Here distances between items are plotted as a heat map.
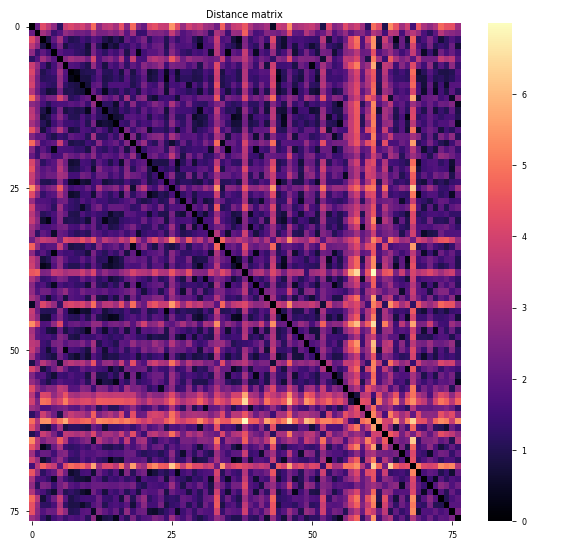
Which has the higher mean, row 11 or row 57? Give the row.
57
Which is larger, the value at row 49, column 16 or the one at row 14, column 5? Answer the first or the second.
the second
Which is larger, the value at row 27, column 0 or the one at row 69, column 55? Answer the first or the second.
the first
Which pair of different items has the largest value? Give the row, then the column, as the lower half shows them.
61, 38
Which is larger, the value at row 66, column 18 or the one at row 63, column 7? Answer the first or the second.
the second
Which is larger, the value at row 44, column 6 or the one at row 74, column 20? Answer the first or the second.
the second
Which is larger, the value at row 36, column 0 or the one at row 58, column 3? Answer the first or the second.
the second
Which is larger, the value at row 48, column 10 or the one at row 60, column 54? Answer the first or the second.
the second
